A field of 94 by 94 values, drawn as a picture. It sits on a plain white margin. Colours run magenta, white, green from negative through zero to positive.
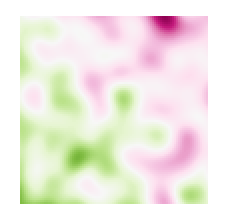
Mirror symmetry: none. Slope: up to the bottom left. Ninth with the highest average: bottom left. Grain: smooth. Lone odd cells: none. Odd rows or columns: none. Ninth with the lowest average: top right.
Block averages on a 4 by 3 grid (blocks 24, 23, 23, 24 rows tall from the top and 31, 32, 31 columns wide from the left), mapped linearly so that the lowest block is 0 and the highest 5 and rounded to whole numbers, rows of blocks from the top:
3 2 0
4 2 2
5 4 2
5 4 2
